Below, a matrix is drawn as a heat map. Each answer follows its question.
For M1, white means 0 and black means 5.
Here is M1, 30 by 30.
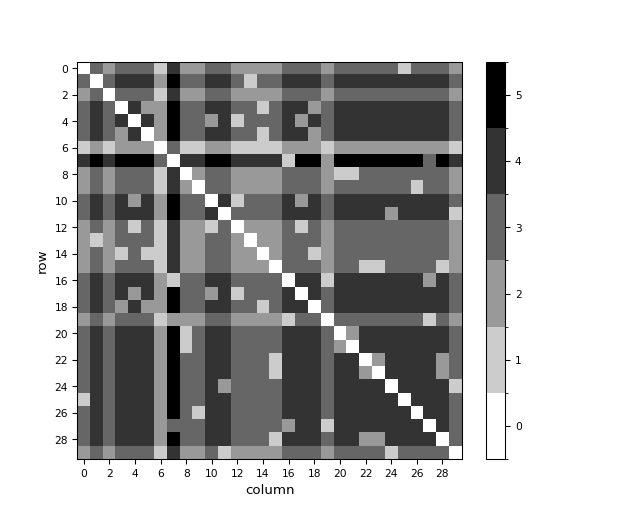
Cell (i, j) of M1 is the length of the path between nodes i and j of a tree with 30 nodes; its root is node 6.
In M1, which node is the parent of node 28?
15
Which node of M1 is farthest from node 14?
7
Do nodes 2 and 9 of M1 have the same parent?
yes
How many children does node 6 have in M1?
10
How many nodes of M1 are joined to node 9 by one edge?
2
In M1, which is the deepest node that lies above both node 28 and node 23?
15
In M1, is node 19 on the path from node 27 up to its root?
yes
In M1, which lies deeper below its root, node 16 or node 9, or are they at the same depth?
node 16
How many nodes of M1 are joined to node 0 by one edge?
2
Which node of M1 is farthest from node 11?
7
